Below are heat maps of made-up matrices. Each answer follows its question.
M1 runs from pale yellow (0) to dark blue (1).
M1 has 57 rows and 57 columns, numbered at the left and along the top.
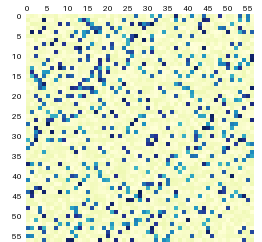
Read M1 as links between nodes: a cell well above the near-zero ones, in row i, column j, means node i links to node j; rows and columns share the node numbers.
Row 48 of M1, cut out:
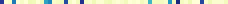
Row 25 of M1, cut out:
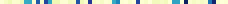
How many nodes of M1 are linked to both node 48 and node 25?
3
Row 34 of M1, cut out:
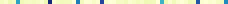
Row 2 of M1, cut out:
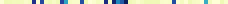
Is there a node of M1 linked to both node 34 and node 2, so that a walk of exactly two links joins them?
no
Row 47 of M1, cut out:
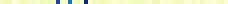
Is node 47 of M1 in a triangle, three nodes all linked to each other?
no
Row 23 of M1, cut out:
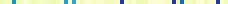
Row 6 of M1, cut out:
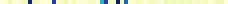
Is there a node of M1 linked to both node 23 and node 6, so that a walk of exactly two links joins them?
no
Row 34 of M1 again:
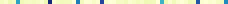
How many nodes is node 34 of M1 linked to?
7
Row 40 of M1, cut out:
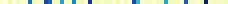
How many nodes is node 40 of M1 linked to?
11
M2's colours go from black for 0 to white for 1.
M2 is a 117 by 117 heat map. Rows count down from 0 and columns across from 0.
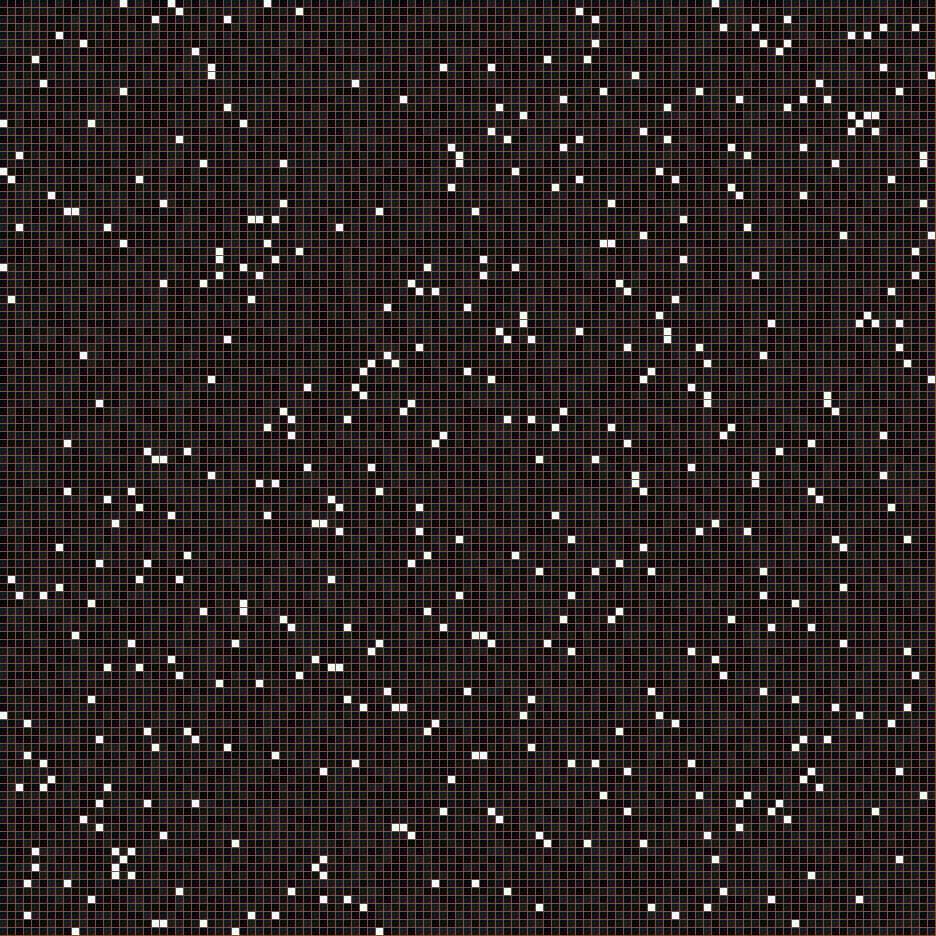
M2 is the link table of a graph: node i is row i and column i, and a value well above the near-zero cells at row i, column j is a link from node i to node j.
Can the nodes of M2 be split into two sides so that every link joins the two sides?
no
